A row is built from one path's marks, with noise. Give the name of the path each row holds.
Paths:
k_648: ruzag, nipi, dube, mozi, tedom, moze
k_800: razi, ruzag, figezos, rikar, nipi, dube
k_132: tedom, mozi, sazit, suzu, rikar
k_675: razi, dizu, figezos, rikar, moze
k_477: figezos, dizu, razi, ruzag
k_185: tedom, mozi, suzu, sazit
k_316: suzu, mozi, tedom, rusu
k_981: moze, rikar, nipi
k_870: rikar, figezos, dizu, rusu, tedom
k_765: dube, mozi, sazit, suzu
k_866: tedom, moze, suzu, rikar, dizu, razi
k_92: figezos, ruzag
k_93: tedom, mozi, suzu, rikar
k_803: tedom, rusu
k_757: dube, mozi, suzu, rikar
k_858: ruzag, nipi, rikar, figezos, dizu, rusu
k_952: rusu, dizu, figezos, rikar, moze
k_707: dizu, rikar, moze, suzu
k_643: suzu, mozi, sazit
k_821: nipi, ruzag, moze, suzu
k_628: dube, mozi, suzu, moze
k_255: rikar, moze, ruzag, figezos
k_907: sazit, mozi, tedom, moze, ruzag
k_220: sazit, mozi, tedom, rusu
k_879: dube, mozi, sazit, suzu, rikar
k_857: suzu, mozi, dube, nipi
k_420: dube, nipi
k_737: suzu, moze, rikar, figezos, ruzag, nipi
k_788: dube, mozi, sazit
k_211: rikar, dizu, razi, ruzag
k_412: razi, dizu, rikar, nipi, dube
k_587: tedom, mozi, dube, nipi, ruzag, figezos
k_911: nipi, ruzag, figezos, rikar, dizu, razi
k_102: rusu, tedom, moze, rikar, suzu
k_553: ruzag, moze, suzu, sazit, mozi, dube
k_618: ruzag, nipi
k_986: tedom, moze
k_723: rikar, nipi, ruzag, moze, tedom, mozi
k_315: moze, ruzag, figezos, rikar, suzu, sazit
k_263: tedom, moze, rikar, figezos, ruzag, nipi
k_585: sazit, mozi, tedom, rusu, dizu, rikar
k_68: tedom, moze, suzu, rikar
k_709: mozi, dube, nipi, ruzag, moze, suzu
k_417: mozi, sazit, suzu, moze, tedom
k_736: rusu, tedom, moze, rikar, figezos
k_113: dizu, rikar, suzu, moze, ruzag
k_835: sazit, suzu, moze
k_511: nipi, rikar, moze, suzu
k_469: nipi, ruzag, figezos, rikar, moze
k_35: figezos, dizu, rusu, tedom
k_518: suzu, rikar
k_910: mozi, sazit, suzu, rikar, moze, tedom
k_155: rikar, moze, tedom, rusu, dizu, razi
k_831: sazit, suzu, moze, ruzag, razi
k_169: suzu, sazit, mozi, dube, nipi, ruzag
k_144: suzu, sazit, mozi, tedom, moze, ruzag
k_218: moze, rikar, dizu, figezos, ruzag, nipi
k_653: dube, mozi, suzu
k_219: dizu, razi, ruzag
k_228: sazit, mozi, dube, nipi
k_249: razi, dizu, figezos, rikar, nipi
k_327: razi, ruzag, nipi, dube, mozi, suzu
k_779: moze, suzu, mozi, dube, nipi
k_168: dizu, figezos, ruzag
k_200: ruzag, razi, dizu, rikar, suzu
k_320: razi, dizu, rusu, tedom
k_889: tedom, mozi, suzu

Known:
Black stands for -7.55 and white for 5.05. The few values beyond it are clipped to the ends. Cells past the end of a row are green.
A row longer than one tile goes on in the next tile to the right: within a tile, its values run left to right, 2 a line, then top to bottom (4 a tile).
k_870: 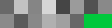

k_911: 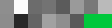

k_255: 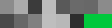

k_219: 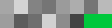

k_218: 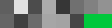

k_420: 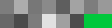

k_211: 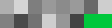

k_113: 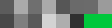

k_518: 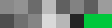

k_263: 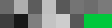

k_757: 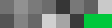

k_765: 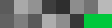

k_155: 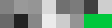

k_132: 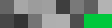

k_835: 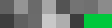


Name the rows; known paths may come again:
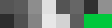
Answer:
k_102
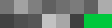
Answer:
k_831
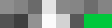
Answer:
k_986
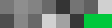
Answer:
k_757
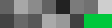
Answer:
k_879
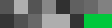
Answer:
k_737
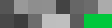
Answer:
k_417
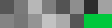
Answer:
k_316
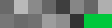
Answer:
k_643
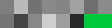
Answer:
k_618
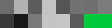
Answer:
k_263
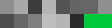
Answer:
k_255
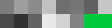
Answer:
k_866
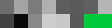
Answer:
k_723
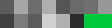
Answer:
k_113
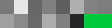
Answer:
k_168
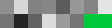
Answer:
k_412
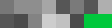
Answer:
k_93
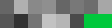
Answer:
k_907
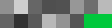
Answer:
k_800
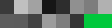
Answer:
k_169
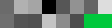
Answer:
k_327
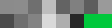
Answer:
k_518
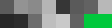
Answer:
k_910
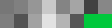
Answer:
k_803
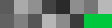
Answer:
k_765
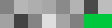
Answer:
k_320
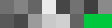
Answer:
k_736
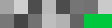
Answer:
k_675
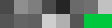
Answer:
k_779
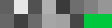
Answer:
k_218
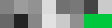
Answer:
k_155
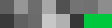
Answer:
k_835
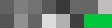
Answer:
k_628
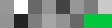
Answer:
k_249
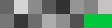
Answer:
k_228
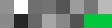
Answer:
k_911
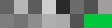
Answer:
k_952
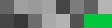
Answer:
k_132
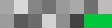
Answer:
k_219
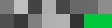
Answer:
k_469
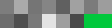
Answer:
k_420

